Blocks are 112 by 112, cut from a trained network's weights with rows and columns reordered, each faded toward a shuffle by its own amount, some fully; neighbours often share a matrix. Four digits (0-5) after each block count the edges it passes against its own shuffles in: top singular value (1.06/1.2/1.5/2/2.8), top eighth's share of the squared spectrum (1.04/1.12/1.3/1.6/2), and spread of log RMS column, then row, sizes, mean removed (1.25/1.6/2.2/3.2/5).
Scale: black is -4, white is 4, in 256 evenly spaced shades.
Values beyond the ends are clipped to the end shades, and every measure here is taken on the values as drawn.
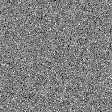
1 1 0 0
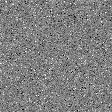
0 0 0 0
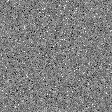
0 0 0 0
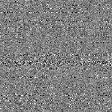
3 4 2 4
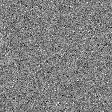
1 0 0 0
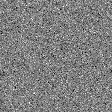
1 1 0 0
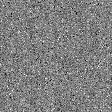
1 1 0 0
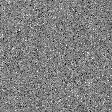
1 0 0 0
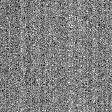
3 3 0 2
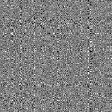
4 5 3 3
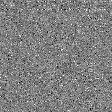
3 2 1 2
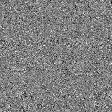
2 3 0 2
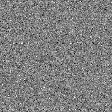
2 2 0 2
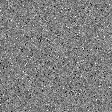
0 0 0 0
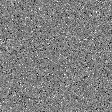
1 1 0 0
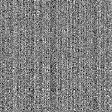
4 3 1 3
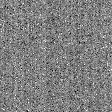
2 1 0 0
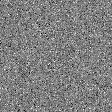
0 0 0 0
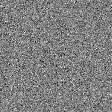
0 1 0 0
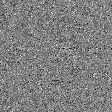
1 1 0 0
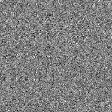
3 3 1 2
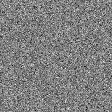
1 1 0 0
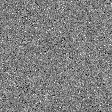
1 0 0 0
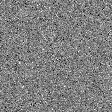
1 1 0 0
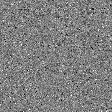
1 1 0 1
